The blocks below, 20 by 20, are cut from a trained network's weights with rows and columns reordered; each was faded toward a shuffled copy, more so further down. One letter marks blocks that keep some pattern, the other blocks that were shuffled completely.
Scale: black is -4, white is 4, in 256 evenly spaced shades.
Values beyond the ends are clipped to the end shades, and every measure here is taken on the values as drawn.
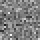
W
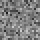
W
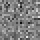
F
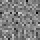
F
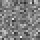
F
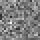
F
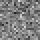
W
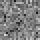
W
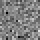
F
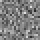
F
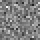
W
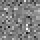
W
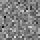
W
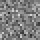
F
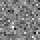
W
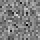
F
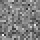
W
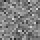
W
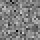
W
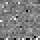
F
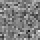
W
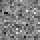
W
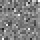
W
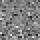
F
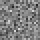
W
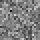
W
